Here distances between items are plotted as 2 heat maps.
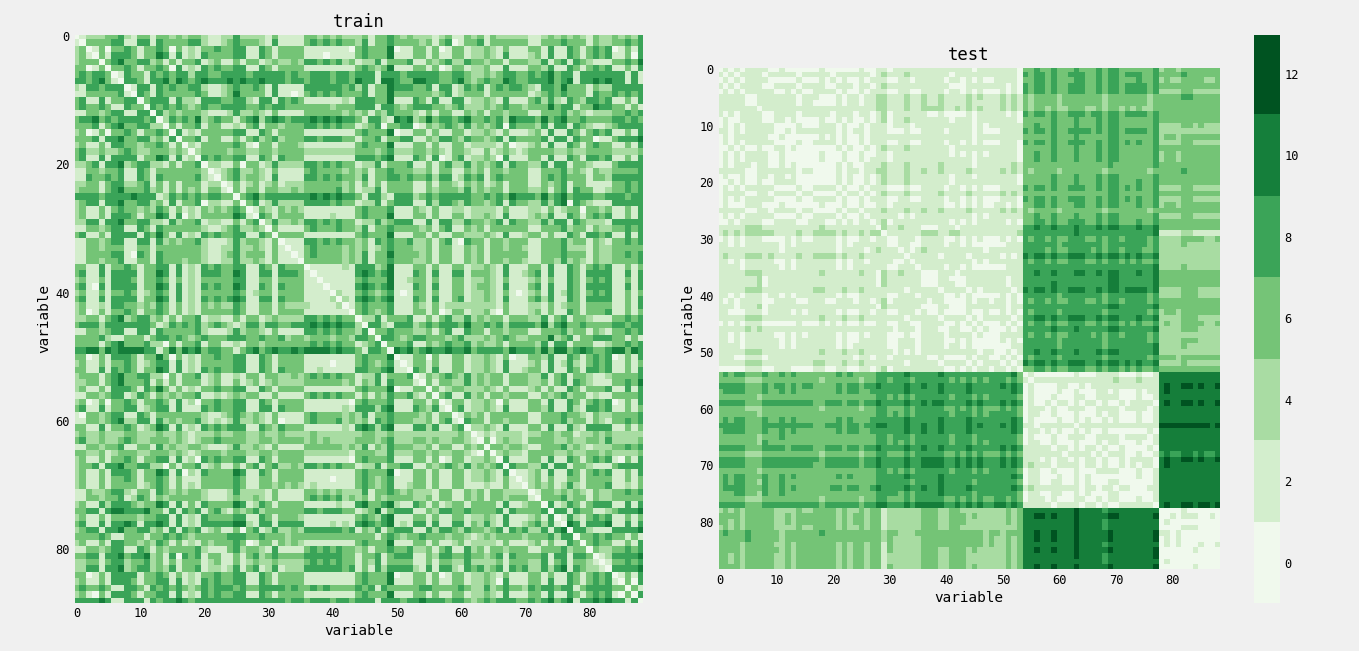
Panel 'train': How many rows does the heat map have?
89
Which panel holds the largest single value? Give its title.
test
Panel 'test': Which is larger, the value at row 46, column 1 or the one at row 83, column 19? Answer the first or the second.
the second
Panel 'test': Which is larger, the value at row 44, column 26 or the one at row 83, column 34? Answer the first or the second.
the second
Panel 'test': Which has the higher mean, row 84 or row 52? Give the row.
84
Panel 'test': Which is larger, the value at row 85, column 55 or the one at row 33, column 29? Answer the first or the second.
the first
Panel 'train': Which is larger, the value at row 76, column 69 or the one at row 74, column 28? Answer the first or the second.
the second
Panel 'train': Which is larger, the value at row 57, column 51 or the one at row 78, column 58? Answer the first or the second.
the second
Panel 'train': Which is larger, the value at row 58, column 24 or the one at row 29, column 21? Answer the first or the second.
the first
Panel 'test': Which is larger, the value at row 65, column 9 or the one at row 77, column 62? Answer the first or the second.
the first
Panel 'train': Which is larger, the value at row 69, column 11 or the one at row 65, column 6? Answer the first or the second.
the first
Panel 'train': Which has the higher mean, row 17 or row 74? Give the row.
74
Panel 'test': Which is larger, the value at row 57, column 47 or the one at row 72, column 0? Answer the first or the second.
the first
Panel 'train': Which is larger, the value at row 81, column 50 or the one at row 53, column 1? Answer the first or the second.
the first
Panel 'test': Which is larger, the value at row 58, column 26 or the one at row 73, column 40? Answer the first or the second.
the second
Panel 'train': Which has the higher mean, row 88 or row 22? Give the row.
88
